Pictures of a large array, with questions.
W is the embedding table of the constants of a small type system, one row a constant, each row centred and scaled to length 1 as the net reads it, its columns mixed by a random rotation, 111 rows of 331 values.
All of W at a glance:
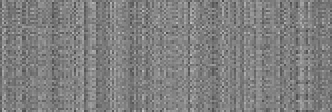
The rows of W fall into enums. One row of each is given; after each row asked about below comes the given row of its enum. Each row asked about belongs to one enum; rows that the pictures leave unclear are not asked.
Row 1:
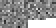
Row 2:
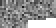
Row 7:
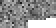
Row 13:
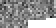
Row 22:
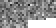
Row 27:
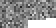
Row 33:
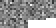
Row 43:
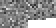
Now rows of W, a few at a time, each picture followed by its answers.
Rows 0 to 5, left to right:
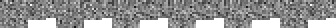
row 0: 33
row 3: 2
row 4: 2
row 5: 33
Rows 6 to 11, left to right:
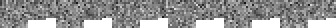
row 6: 2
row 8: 13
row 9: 43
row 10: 7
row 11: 22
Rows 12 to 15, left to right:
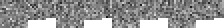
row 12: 43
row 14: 22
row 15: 2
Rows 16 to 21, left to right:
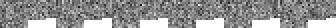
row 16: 27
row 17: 2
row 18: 22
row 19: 33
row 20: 13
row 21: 7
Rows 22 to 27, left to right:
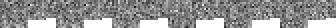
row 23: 22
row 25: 1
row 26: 27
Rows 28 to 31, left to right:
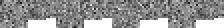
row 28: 7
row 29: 1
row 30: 43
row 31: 7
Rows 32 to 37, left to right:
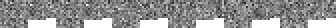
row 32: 33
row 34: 43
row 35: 13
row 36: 7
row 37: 22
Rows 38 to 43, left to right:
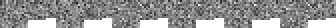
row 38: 2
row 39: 7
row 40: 43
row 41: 33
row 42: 33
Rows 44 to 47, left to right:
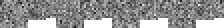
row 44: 7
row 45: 1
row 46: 22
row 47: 33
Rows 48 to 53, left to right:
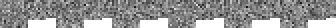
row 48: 1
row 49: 22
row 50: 2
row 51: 43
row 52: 2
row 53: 7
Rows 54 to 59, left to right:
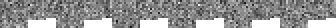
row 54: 22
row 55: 13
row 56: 1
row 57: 33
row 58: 7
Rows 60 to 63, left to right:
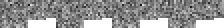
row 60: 22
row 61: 27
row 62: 22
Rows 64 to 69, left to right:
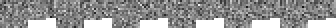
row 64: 13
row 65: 1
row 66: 43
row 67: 33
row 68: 2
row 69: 2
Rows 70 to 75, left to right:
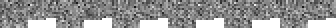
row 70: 22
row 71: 7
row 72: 2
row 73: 33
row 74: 33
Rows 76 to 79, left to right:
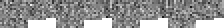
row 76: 33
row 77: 13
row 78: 13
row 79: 2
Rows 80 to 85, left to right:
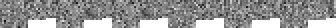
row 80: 1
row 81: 7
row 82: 7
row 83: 43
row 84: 2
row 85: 13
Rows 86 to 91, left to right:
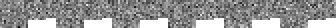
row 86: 1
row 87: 33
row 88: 2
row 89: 27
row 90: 22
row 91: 43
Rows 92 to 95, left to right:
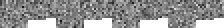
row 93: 1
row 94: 7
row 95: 43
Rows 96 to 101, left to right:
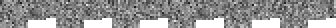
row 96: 7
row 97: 33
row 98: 2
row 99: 7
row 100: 22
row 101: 13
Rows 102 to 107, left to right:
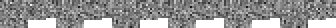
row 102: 33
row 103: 2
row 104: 1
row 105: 2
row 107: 1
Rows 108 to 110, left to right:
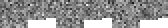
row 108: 22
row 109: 33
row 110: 7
